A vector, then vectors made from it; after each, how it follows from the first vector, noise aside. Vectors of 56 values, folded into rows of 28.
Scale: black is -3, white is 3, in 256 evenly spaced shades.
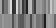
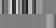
partly zeroed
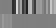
partly zeroed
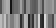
reversed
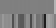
partly zeroed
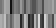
reversed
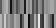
reversed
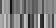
reversed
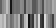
reversed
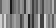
reversed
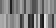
reversed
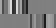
partly zeroed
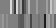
partly zeroed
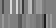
partly zeroed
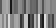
reversed
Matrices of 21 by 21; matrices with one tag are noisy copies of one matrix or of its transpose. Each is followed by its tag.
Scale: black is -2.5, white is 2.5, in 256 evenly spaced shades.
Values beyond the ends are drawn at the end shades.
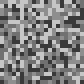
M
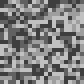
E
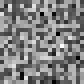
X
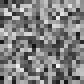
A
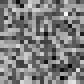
A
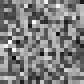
X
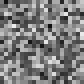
A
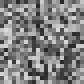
A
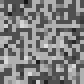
X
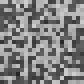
X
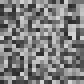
X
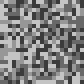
M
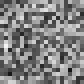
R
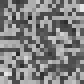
A
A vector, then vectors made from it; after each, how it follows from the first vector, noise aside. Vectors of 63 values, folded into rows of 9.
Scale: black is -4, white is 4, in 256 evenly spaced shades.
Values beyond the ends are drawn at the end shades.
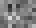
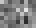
reversed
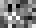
scaled up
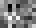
scaled up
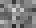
wrapped around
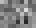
reversed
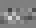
partly zeroed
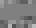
partly zeroed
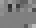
partly zeroed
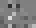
partly zeroed
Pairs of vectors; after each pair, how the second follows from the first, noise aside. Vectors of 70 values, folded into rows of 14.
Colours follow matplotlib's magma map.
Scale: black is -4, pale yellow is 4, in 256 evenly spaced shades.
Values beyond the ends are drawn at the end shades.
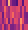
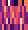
scaled up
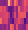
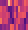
copied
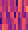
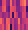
reversed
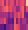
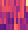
copied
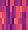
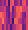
copied
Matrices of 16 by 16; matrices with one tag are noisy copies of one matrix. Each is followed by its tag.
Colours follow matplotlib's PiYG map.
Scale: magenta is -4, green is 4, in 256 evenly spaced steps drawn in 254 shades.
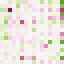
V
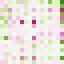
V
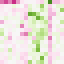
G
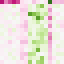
G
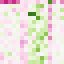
G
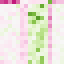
G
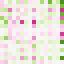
V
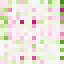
V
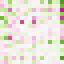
V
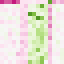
G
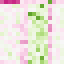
G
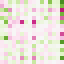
V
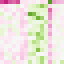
G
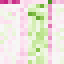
G
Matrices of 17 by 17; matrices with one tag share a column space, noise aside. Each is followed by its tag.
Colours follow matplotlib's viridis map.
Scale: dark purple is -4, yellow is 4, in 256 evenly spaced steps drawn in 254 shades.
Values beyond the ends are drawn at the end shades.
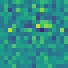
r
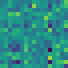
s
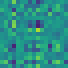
s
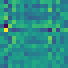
r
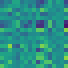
s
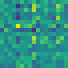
r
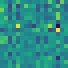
r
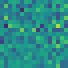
r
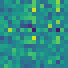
r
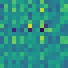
r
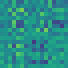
s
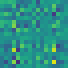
s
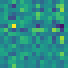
r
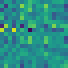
r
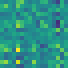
s
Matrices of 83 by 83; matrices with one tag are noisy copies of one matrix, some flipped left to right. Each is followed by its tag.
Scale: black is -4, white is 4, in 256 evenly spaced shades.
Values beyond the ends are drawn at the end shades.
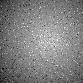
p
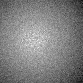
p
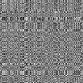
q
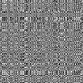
q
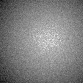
p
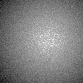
p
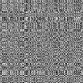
q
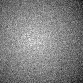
p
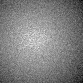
p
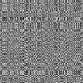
q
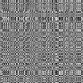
q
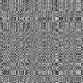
q
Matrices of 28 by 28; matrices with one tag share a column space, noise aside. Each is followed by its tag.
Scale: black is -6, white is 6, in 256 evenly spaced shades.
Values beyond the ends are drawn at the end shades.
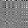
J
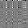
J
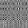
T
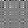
J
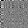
J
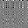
J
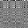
J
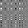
T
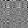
J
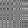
T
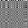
J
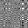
T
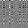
J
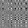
T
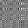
T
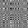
T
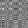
T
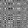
T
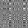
T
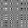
T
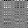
J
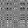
T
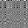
J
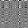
J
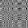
T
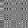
T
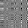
T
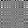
J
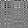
J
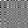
J
